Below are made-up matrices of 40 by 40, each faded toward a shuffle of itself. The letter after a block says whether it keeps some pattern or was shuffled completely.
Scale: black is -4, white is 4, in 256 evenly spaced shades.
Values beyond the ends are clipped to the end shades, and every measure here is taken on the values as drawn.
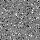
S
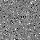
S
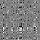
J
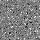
S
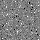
S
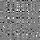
J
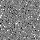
S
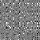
J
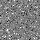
S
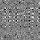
J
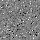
S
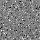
S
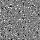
S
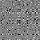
J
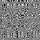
J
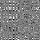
J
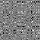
J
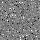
S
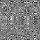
J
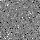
S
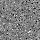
S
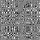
J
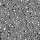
S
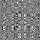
J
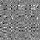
J
